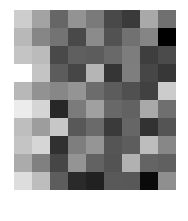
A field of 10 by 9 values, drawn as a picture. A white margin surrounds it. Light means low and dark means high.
Seam: vertical, 20% of the way across, the right part higher. Ninth with the lowest average: middle left. Average level on the scale: 50%.
